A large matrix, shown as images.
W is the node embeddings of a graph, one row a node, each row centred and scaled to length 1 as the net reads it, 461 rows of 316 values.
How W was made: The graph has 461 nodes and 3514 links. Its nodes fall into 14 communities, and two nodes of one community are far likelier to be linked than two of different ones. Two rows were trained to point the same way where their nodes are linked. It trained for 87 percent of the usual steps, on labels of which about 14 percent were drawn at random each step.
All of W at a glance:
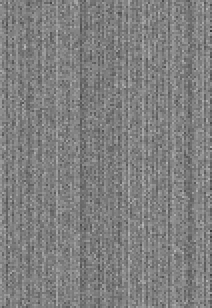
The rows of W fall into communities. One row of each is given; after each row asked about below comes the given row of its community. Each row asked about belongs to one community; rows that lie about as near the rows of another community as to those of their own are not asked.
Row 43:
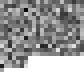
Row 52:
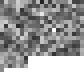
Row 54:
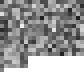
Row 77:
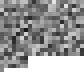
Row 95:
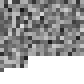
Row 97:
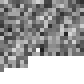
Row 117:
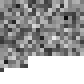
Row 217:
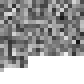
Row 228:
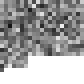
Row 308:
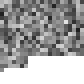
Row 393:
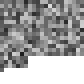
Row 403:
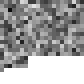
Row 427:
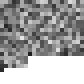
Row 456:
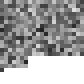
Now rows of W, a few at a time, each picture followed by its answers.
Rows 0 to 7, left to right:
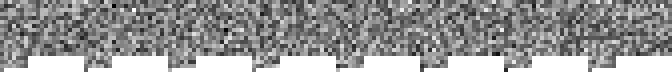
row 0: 393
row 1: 52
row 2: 403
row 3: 403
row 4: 403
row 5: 427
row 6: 54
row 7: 393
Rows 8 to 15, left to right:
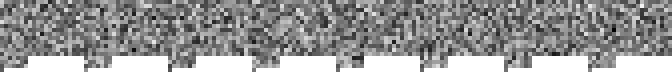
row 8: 427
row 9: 117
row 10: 43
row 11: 456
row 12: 97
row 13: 217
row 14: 393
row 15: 43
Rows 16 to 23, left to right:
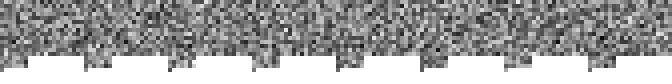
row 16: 217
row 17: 54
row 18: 117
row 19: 95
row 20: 117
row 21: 52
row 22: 403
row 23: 77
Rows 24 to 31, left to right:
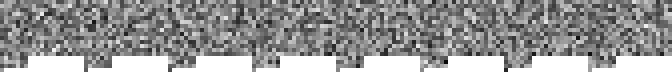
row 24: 54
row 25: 393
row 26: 456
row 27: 403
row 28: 393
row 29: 456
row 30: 427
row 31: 456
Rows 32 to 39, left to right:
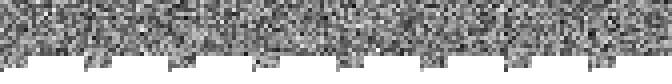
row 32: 228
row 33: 308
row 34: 97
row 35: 228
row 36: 117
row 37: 43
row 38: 54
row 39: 54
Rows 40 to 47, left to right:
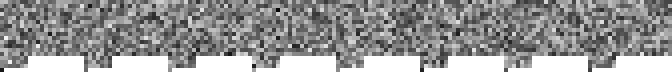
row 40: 427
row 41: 393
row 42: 77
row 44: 54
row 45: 393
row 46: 456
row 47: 52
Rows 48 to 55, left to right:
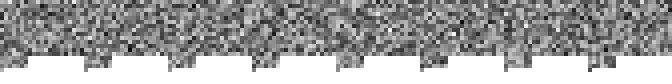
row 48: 77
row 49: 95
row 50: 43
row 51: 228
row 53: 403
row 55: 403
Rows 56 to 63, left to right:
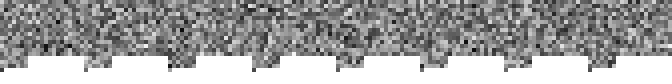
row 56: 95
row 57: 95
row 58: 403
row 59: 308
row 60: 456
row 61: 52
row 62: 403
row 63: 308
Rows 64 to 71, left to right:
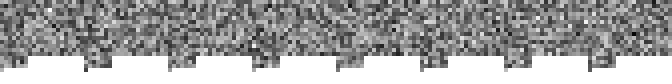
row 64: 456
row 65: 117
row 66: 97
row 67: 456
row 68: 97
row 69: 427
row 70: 117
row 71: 427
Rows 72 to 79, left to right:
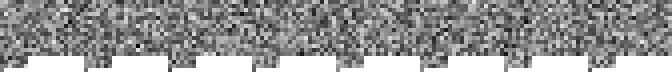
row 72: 427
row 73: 393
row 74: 308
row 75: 228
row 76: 456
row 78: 95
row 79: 308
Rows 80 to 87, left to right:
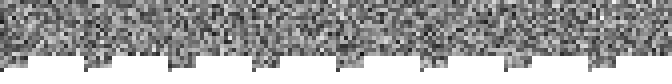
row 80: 456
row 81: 456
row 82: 427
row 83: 308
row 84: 228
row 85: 456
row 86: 54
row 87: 217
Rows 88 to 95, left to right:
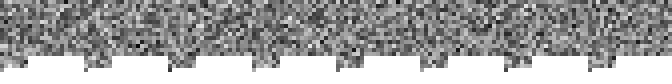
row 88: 54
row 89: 456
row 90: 43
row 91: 54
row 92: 95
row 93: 308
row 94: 456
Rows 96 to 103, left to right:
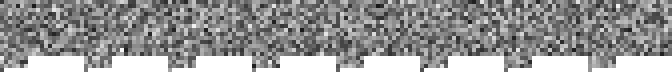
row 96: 95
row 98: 95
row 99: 43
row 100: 217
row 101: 217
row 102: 427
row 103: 456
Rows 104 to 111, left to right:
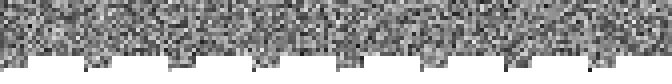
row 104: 117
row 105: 95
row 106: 77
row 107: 95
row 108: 403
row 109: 54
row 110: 52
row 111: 95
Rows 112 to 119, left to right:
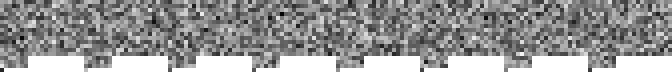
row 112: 117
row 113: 456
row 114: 456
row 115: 95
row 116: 97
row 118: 456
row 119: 393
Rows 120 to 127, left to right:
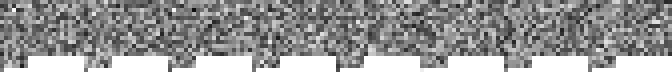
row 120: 393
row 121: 95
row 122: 52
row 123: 308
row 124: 393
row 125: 97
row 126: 54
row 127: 97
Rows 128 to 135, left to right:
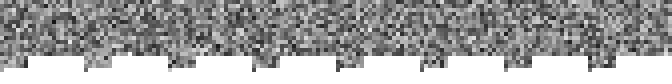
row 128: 393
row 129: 228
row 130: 54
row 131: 52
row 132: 427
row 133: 43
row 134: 393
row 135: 117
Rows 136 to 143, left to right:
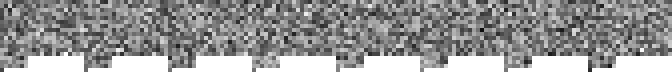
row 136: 228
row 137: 52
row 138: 117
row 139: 228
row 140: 77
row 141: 54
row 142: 54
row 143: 52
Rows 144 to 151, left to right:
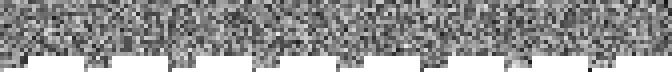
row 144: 77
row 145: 43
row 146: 54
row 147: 54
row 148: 43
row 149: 427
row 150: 54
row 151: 95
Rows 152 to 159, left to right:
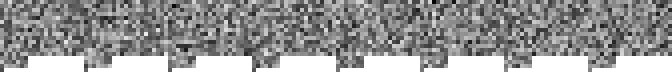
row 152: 217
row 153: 54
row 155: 52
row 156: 403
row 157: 117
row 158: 456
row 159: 427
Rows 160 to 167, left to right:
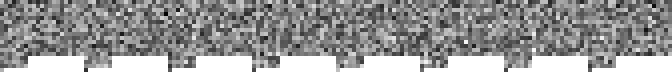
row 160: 77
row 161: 228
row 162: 403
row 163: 403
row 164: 77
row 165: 43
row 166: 117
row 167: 52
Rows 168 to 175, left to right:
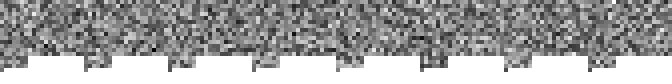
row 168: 403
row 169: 117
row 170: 228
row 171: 228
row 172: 456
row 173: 427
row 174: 95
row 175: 308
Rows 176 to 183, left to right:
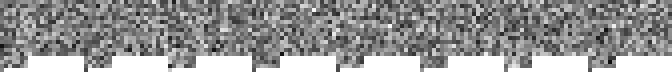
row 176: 117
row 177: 52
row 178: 117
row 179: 217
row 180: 217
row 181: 52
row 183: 308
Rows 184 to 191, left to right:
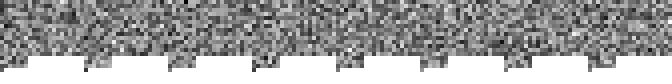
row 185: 228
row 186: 52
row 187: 52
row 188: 97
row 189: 393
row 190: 77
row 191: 77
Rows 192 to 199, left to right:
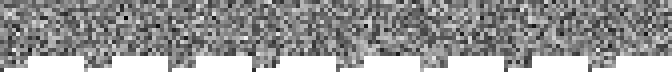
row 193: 54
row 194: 117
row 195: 54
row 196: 117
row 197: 54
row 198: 393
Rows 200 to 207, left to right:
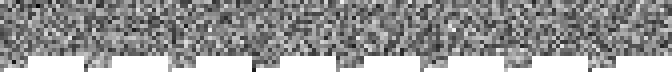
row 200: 217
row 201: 228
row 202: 97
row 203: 52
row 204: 77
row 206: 54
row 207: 77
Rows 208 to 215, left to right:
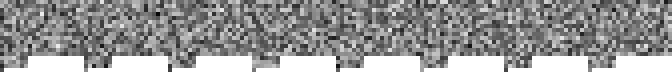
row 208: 427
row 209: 77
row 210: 43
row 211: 456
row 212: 308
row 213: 95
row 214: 393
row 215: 43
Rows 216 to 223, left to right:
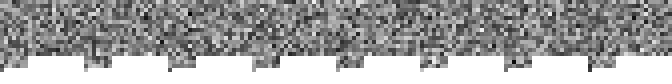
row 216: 228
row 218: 77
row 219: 393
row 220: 52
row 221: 117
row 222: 117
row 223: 228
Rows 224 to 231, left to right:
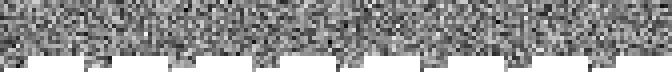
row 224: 52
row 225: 393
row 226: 217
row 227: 43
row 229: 427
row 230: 77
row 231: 228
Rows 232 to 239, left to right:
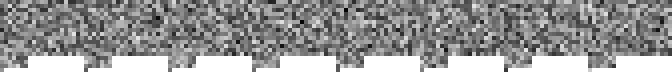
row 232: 97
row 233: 456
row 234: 54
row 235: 217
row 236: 217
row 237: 95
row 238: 456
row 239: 43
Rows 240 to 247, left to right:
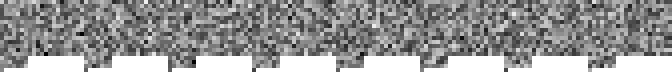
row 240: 52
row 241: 95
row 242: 393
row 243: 117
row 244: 393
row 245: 77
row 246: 456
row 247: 97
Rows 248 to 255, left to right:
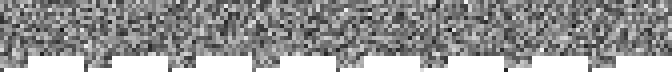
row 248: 95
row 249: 393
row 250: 97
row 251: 403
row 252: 228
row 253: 77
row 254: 456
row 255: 403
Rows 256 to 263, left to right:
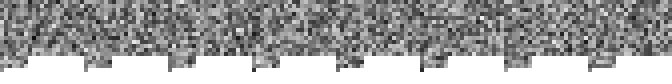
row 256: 403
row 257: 54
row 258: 54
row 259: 54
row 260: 403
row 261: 52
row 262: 427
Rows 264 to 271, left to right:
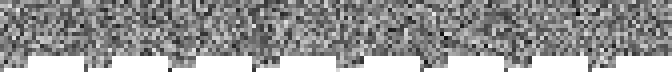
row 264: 228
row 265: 54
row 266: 456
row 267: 456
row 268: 403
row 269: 308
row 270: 456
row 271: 228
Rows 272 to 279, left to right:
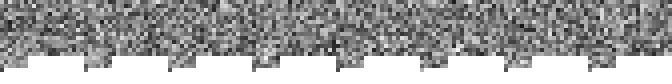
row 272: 228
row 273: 54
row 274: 95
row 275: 97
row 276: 427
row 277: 77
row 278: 217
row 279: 117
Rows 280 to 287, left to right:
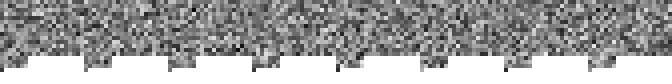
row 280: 52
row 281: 427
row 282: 427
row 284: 228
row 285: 393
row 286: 228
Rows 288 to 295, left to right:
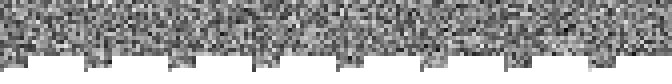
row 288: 403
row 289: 95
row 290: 403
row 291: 456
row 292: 217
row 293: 228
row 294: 308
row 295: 393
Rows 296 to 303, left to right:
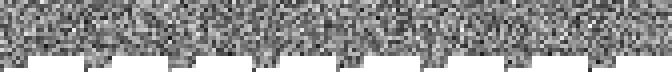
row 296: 43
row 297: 456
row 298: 77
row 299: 95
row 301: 308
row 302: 228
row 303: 117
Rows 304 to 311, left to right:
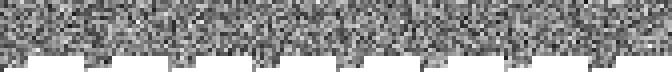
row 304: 117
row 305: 456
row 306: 77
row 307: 77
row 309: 228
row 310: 456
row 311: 52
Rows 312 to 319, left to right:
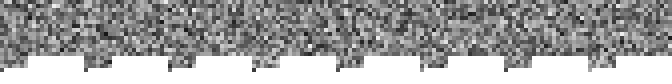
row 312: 43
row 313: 427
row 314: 427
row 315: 228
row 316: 308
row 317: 77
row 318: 308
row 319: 77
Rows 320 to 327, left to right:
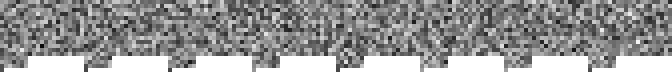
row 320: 52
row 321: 52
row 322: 52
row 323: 393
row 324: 308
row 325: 54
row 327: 43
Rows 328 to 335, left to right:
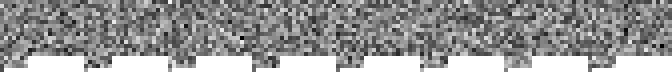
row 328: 228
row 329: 97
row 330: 217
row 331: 43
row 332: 52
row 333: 77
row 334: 456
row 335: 403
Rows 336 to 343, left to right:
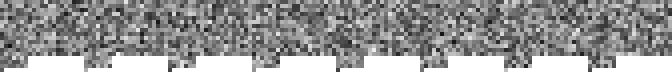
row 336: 52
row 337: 228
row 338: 427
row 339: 77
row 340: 117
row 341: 117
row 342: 308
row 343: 403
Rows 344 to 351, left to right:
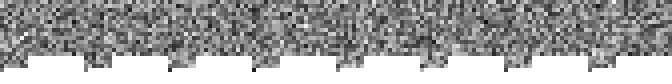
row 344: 43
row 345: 77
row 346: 217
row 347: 456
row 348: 217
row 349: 217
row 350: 95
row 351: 97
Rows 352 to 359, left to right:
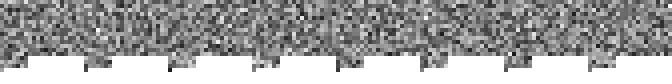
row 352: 77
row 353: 43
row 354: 228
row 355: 403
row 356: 52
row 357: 228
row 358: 308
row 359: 228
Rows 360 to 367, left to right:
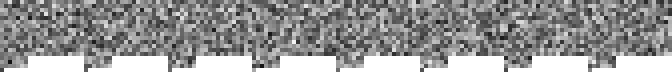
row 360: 117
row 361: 456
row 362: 95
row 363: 403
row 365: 54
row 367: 403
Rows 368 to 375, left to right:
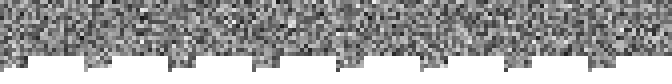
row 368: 393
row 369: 403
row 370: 308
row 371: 393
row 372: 427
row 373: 77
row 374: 427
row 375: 308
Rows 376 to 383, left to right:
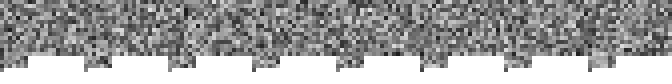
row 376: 403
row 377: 97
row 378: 117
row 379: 427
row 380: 427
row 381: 217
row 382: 95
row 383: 54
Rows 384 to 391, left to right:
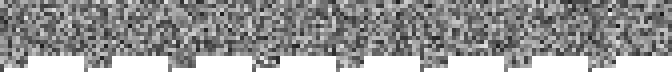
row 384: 95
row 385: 393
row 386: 43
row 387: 97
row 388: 54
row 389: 403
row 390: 217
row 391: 456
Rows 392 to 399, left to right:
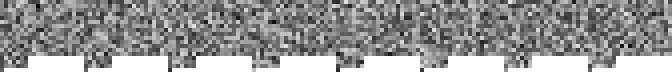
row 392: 393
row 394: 427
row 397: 54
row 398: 43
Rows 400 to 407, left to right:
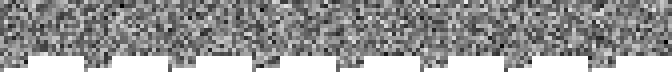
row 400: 97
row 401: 95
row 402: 456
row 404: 54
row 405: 95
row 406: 427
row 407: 403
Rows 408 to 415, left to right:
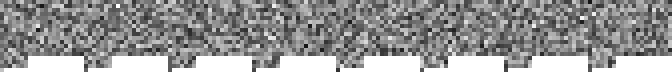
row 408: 308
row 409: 228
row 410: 427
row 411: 393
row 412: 228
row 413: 97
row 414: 52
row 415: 54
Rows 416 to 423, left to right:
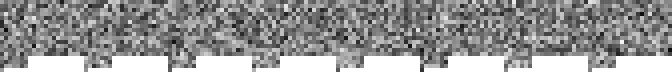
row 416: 393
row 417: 97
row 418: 117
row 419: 54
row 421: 217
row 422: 228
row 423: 308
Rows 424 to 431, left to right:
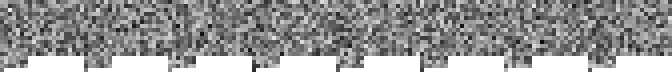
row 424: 54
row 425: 52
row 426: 403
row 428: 117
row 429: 427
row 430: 217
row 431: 456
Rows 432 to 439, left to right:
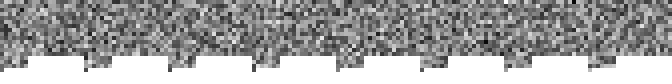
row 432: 54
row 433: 403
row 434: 95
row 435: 217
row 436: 427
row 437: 393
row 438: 77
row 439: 403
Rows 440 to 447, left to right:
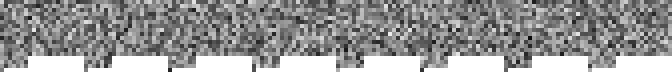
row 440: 217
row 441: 393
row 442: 95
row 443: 52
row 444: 217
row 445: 217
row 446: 308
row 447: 54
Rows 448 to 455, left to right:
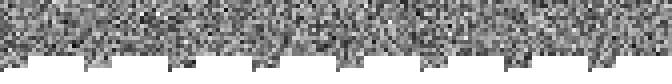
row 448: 456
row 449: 228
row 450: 117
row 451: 393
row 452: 217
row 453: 117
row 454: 308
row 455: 308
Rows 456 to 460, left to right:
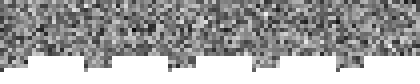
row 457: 308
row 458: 403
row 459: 228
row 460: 97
